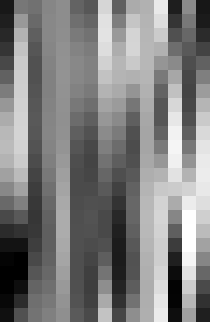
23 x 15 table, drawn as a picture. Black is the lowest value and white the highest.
Values change most from cell to cell in the bottom right. Overall the values sit about 50% of the way up the scale. The centre is the smoothest part. The grain runs up and down.
